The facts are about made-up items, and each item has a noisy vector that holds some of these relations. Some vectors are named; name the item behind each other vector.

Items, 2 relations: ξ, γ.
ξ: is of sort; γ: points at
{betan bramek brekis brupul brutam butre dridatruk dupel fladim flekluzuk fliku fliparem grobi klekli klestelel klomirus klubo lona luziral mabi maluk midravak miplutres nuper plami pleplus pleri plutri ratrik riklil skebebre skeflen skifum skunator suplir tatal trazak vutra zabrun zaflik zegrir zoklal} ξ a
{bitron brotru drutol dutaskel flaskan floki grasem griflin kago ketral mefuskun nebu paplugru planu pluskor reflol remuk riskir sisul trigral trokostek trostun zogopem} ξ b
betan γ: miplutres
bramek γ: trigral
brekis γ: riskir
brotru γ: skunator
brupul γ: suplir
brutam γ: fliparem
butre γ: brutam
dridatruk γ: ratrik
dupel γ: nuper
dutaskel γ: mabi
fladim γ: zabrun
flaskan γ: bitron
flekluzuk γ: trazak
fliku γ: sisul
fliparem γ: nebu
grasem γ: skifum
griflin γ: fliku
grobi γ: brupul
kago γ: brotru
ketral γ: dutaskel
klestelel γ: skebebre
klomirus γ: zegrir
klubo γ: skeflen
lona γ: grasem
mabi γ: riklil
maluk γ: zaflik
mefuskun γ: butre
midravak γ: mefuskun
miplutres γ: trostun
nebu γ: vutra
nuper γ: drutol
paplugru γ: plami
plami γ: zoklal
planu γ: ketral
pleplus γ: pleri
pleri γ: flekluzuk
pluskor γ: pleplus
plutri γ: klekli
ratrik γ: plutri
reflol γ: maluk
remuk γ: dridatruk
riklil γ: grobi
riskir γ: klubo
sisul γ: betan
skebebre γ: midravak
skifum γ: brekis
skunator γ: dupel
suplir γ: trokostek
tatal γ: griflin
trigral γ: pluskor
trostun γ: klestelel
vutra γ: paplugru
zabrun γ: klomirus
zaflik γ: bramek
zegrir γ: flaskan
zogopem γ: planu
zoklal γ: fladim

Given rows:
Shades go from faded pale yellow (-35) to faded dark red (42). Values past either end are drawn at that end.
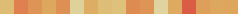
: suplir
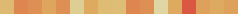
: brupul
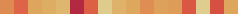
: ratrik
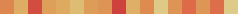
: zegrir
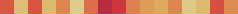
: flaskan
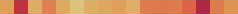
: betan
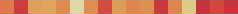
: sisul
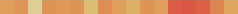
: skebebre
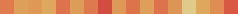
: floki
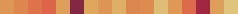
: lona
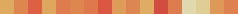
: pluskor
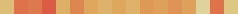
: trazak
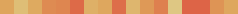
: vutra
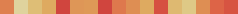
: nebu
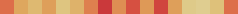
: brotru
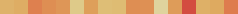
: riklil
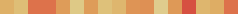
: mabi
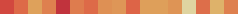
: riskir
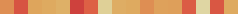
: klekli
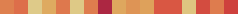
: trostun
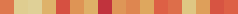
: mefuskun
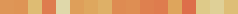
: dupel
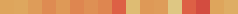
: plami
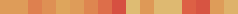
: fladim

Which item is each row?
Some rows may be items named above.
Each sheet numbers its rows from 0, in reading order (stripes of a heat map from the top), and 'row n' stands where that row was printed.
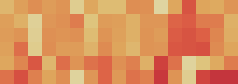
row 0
grobi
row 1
midravak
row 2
skebebre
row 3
klestelel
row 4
trigral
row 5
griflin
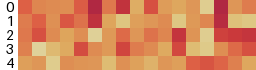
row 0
grasem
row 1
brekis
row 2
griflin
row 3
nebu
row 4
skebebre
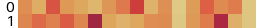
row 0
klomirus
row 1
skifum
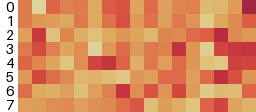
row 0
zogopem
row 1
floki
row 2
miplutres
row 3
griflin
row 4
remuk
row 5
tatal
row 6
kago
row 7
zoklal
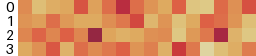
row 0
paplugru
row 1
zabrun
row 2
skifum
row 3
trigral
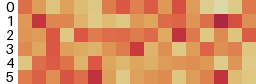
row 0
drutol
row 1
fliku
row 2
reflol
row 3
klomirus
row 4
pleplus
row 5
brekis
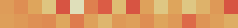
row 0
trokostek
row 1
luziral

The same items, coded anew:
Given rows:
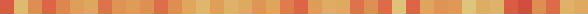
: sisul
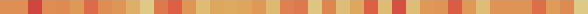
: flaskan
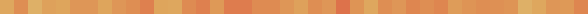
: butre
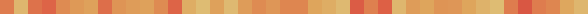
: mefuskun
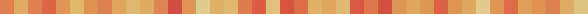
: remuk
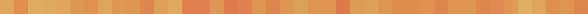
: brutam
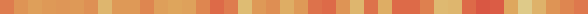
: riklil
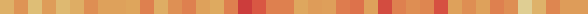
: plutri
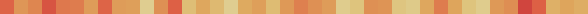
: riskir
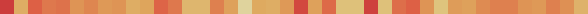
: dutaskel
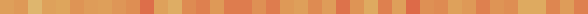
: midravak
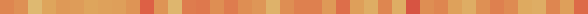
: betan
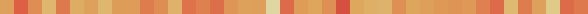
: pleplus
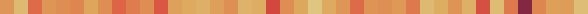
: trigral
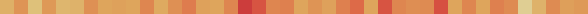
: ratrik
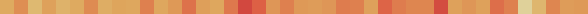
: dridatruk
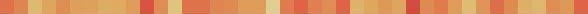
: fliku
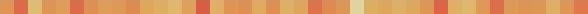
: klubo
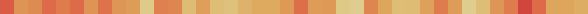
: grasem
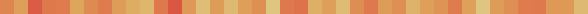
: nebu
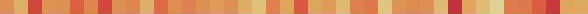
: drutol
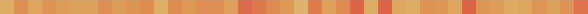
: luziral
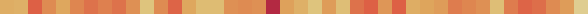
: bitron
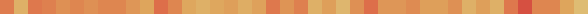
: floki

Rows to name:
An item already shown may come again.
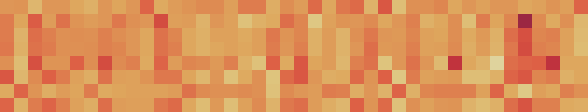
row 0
miplutres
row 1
reflol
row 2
floki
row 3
floki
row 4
brotru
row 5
griflin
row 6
plami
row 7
trostun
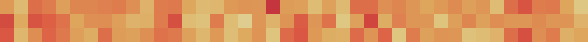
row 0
paplugru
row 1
trokostek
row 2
griflin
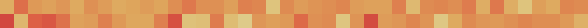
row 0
vutra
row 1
zogopem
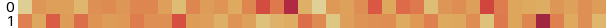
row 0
zegrir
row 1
reflol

